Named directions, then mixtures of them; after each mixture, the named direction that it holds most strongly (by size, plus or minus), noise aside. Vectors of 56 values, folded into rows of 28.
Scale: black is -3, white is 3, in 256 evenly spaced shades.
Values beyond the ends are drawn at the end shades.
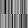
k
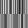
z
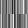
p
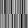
k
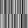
k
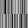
k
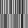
z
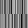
k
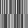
z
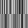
z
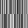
z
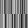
k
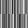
p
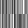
p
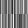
p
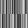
p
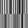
z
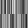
p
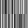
p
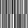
p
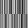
z
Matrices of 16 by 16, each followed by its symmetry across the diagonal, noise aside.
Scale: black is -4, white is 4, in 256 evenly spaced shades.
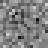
symmetric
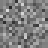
antisymmetric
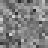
antisymmetric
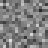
antisymmetric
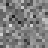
neither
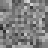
antisymmetric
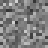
neither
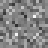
symmetric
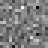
neither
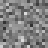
neither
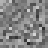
symmetric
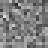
antisymmetric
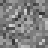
symmetric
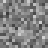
neither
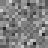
symmetric
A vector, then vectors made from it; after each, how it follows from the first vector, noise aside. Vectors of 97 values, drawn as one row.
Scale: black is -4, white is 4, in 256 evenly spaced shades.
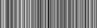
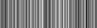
wrapped around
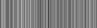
shrunk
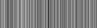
shrunk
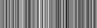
wrapped around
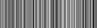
wrapped around
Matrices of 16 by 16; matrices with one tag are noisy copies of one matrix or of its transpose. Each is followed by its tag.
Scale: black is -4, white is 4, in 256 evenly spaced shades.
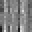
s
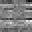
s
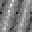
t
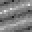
t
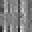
s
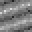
t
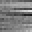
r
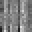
s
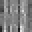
s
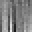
r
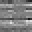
s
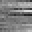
r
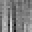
r
